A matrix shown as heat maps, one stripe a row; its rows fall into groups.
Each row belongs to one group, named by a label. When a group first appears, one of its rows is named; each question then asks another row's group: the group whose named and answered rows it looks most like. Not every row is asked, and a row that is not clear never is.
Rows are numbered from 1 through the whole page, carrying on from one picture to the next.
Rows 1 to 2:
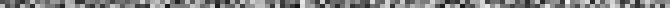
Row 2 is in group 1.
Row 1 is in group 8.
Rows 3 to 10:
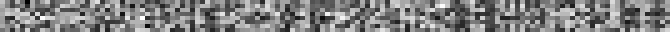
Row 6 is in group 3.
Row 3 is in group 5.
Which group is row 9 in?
8
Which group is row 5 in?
8
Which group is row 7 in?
5
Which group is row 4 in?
5
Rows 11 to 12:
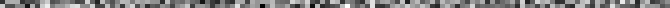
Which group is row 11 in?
8
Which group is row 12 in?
5
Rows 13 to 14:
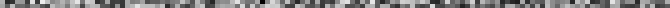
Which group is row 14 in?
3
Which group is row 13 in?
5
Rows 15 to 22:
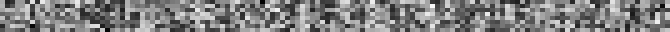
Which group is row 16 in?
1
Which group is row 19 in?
1
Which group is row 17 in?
3
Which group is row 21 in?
3
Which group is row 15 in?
5
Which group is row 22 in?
8
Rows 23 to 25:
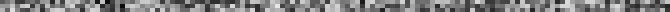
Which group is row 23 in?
8
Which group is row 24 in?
3
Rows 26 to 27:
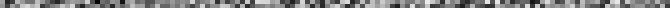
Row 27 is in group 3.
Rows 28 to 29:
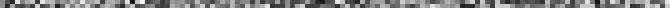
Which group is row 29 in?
1
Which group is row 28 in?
5
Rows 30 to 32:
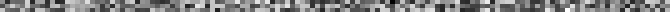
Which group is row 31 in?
3
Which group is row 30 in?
1
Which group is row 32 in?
1
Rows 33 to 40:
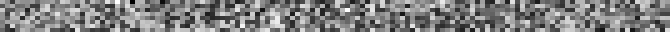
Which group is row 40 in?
1
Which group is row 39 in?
3
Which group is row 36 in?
3
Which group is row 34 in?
8
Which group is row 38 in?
3
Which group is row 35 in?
5
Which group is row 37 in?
8
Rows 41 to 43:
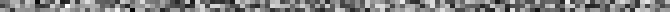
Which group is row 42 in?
3
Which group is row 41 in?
8
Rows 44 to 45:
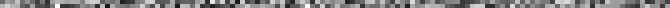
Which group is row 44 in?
3
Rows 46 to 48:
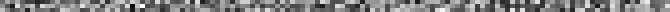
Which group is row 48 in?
5
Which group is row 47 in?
5
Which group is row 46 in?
8
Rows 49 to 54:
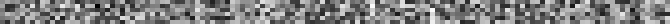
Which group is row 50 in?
5
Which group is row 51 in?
1
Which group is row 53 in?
8
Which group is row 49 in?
8
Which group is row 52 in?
3
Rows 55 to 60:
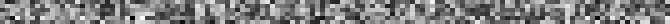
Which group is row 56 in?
3
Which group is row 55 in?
1
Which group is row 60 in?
8
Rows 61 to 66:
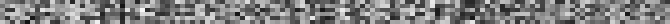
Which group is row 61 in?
1
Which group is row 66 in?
5
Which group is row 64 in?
3
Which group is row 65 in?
1
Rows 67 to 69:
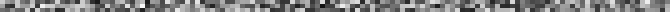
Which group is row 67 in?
8
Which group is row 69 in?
1
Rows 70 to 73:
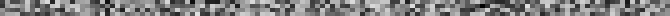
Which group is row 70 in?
8
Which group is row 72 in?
1
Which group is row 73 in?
8
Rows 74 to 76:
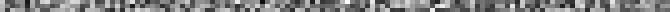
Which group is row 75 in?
5
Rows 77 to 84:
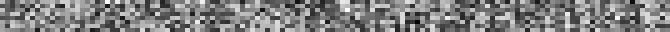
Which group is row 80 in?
8
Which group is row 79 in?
5
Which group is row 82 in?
8
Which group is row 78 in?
1
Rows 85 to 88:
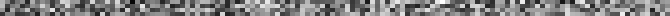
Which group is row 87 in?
1
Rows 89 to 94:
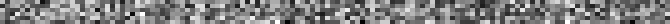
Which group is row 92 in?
5
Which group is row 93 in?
3
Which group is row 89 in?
3
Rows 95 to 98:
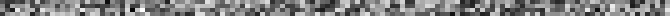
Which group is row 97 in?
5
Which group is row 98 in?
3
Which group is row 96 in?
1
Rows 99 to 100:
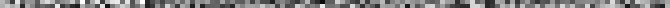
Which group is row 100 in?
8
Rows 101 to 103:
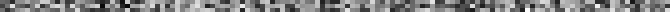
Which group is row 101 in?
1
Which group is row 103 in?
1
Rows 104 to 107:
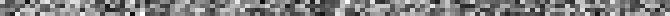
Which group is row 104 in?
5
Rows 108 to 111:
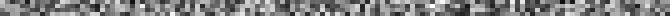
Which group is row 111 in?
3
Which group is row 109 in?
8
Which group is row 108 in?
5
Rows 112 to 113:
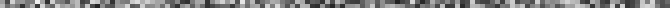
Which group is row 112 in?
3
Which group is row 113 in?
8
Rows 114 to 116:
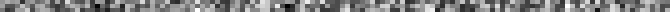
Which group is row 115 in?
1
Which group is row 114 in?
8
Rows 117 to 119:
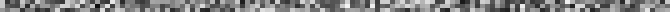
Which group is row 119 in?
8
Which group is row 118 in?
5
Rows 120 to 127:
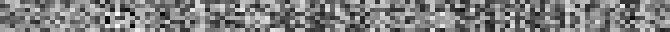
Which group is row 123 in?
5
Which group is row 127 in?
3
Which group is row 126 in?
5
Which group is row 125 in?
8
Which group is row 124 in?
1
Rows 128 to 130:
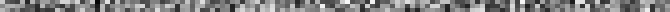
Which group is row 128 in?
5
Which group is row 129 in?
8
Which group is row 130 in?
8
